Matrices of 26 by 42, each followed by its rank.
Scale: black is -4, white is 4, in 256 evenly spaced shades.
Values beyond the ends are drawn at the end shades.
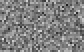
full rank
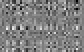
three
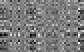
three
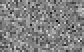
full rank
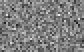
full rank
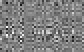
three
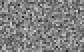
full rank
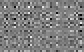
three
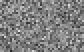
full rank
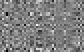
three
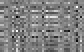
three
